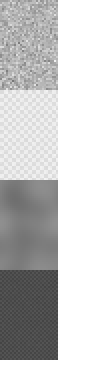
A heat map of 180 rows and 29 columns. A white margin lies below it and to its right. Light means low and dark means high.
It is made of 4 by 1 panels. Panel 1,1: low, fine-grained. Panel 2,1: very low, checkered, faint in contrast. Panel 3,1: middling, smooth, faint in contrast. Panel 4,1: high, checkered, faint in contrast.
